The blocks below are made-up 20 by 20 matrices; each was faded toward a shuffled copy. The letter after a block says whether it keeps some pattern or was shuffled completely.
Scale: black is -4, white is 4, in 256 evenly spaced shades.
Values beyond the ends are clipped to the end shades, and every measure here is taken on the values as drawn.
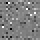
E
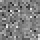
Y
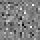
E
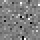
Y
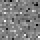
Y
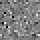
Y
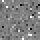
Y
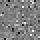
E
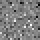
Y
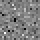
Y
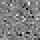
Y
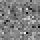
E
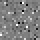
Y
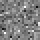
Y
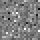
Y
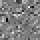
E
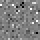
Y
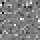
E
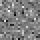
E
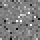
Y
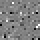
E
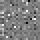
E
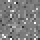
E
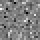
Y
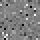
Y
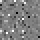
E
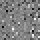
E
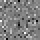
E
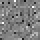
E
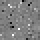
Y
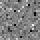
Y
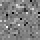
Y
